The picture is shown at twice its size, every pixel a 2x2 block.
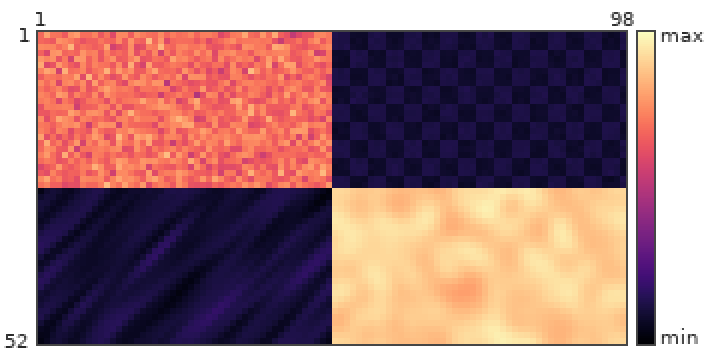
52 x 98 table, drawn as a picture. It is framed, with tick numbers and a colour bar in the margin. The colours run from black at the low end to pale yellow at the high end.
It is made of 2 by 2 panels. Panel 1,1: high, fine-grained. Panel 1,2: very low, checkered, faint in contrast. Panel 2,1: very low, slanting up to the right, faint in contrast. Panel 2,2: very high, blotchy, faint in contrast.
